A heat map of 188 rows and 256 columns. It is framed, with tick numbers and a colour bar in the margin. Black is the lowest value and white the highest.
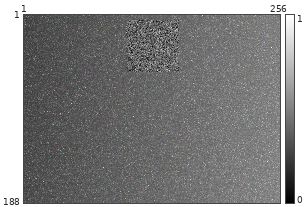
No row or column stands out. The grain is fine, like static. There is an overall slope up to the right. An odd patch, rougher than its surroundings, sits in the top middle. The top middle is the roughest part.
